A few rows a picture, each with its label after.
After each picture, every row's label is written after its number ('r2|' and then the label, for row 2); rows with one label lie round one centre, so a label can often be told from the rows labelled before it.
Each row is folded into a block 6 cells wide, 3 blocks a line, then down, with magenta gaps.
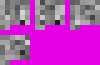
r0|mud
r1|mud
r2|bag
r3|bag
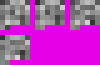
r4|bag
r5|bag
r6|bag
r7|bag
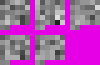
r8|bag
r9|mud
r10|bag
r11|bag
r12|bag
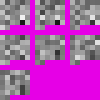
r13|mud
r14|mud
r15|mud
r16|mud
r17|bag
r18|bag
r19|bag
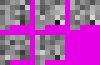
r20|bag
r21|mud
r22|mud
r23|bag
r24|mud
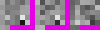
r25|mud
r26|mud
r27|bag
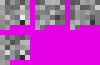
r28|mud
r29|bag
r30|bag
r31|mud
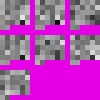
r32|mud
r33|mud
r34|bag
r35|mud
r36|bag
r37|mud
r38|bag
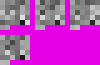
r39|mud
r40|mud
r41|mud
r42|mud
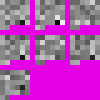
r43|mud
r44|mud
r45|bag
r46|mud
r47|bag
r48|mud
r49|bag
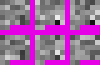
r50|bag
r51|mud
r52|mud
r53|bag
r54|mud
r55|bag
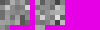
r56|bag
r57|mud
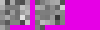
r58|mud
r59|bag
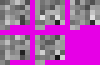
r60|bag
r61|mud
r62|mud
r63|bag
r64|mud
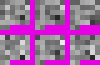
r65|bag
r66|bag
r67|bag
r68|mud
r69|bag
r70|mud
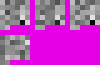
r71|mud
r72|mud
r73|mud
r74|bag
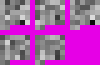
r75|mud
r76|bag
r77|mud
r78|bag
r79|bag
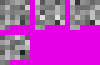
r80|bag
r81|mud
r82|mud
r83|bag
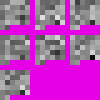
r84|bag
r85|mud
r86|mud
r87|bag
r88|bag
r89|mud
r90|mud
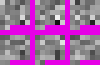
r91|mud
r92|mud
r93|mud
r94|bag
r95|bag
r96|bag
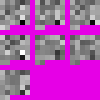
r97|mud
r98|mud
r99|mud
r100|mud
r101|bag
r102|bag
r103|mud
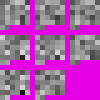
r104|bag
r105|bag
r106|bag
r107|mud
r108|mud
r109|bag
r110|mud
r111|bag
